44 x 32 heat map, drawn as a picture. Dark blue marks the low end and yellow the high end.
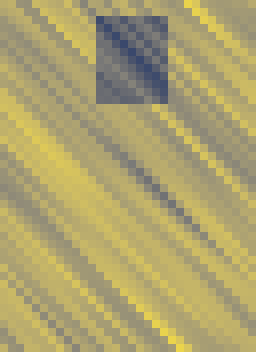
Average level on the scale: 70%. Ninth with the lowest average: top middle. Roughest part: top middle. Odd patch: lower, in the top middle. Histogram: skewed, a long tail of low values. Grain: diagonal, down to the right.
